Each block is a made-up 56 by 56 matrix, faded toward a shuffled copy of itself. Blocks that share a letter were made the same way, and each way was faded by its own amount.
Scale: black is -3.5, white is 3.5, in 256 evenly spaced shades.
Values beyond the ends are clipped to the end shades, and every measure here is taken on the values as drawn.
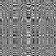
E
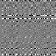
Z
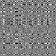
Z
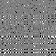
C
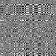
Z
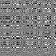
Z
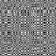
E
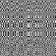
E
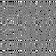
C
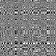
Z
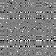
C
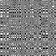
C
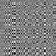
E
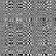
E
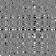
C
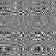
Z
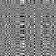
E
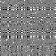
C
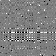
C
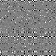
C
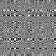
Z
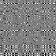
C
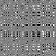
C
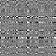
Z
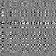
Z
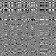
C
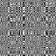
E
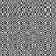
E
